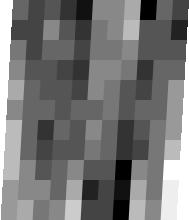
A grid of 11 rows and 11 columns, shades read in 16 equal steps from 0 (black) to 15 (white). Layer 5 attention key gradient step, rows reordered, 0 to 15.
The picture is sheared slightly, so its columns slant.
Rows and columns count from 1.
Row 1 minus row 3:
-1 0 -1 -3 -3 1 1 2 -5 1 -1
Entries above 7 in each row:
3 3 1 3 3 2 3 2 5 6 7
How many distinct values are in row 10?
9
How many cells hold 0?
3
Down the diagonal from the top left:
6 4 6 4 4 6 6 3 8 7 14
